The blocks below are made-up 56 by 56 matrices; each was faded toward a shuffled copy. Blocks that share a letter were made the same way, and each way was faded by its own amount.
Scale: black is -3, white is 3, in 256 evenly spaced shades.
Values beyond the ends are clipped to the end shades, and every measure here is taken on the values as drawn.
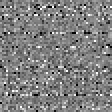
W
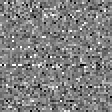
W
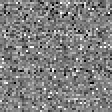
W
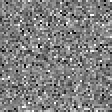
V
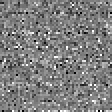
W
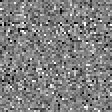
V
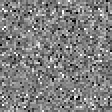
V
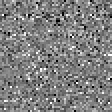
V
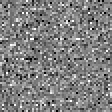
V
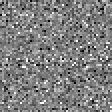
V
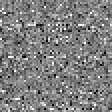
W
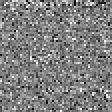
W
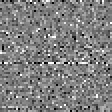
W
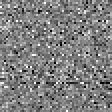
W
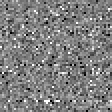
V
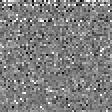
W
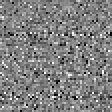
W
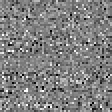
W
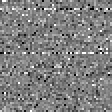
W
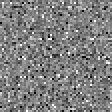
V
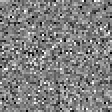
W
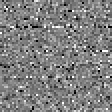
W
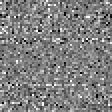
W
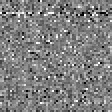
W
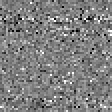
W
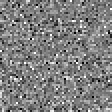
V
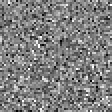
V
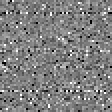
V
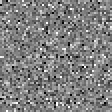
V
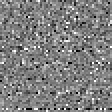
W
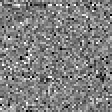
V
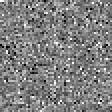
V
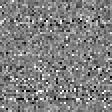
W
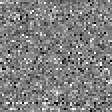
W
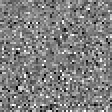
V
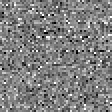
V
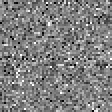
V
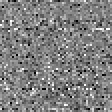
W
